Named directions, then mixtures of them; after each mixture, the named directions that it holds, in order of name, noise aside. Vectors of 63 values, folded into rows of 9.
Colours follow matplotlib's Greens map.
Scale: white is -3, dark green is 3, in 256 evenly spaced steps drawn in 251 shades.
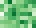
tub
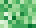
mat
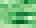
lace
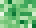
tub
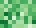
mat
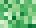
mat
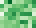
tub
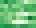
lace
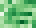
lace, tub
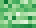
lace, mat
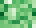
lace, tub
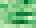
lace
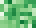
tub
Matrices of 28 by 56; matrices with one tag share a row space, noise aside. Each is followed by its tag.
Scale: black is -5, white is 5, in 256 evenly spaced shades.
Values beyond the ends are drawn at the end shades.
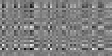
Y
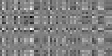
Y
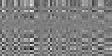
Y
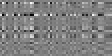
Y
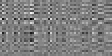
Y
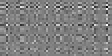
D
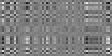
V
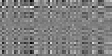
Y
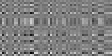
Y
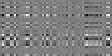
V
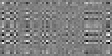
V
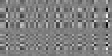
D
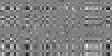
V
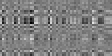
Y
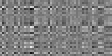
Y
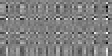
D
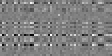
Y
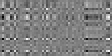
V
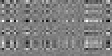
V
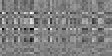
Y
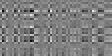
Y
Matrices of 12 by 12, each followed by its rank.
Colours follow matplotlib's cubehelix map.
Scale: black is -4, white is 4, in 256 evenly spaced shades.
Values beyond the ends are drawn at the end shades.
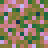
full rank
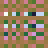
one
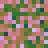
full rank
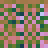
two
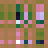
one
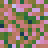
full rank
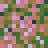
full rank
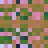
two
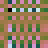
one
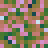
full rank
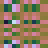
one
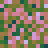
full rank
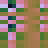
one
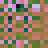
two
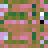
two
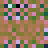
two
